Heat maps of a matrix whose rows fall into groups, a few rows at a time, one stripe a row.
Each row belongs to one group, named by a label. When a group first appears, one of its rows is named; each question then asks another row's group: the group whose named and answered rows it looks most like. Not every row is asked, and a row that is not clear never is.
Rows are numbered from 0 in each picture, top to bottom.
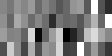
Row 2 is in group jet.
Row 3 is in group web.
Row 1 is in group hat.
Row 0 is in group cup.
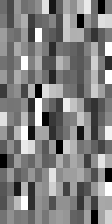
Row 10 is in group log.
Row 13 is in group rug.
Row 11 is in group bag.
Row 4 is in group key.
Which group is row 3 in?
hat
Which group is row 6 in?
jet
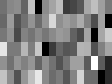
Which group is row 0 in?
jet
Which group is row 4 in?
cup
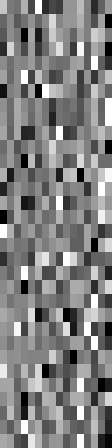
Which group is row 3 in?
web
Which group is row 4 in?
cup
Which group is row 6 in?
jet
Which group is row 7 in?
hat
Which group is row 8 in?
hat
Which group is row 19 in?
key
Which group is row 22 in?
jet
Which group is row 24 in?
cup
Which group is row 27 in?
web
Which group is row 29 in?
web
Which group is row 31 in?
web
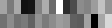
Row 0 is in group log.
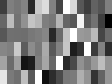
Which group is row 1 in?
web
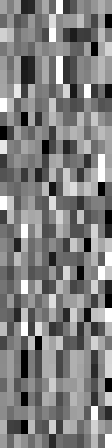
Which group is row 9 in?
bag
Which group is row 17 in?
rug
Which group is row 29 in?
cup
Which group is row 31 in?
hat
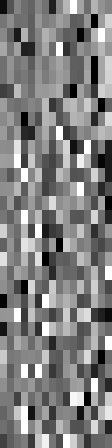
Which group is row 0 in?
bag
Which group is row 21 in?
jet
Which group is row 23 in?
jet
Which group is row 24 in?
hat
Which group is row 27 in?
cup
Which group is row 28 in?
rug
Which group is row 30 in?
key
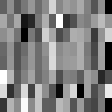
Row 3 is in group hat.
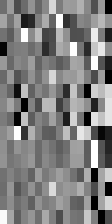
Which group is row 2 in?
key
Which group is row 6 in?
rug
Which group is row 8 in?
rug
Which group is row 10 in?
cup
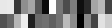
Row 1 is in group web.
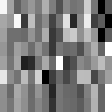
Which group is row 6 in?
hat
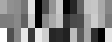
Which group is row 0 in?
jet
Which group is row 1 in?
jet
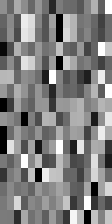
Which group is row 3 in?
bag
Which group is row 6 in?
hat
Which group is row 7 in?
bag
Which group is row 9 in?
bag
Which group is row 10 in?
web
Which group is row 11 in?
key
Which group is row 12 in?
jet
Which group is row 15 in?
rug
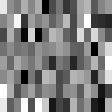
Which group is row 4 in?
hat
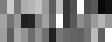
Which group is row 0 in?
web
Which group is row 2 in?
hat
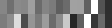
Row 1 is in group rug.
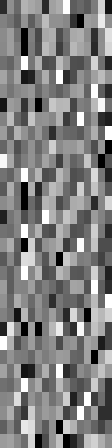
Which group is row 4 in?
key
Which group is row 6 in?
cup
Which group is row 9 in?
hat
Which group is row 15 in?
jet
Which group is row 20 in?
cup
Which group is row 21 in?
hat
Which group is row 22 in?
rug
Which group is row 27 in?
key
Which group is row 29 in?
web
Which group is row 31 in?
jet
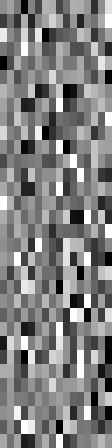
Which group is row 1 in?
rug
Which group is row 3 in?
key
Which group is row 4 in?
bag
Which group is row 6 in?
jet
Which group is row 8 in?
hat
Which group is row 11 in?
bag
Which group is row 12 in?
web
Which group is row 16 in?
hat
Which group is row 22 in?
rug
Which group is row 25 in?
web
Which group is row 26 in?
web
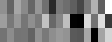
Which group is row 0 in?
hat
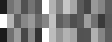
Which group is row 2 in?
jet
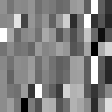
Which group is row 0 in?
cup
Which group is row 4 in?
cup
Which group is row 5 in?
cup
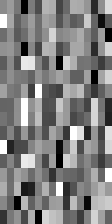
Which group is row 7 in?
key
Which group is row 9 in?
rug
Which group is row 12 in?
hat
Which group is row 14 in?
rug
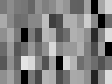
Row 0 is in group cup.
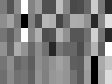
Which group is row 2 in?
key
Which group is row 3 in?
hat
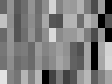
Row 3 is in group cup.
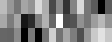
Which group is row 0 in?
web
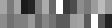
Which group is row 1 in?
cup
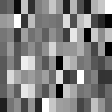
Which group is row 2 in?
rug
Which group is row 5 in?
web
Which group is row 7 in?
jet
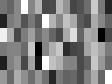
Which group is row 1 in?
jet
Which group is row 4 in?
jet
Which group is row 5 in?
hat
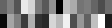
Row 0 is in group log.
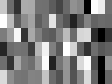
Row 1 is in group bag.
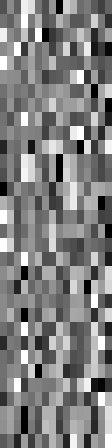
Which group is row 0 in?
log
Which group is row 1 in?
key
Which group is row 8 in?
key
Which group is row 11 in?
log
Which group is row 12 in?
log
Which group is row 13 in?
bag
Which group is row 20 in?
rug
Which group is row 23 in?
key
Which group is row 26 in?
jet
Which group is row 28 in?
bag
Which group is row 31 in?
rug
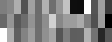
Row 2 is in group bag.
